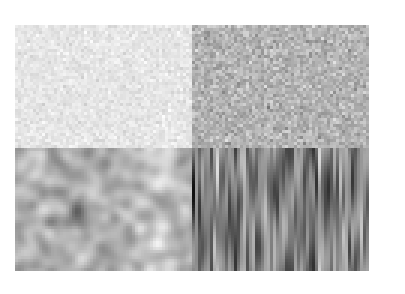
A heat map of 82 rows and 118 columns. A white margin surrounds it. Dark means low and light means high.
The table splits into 2 rows of 2 panels. Panel 1,1: very high, fine-grained, faint in contrast. Panel 1,2: high, fine-grained. Panel 2,1: high, blotchy. Panel 2,2: middling, streaked downward, strong in contrast.
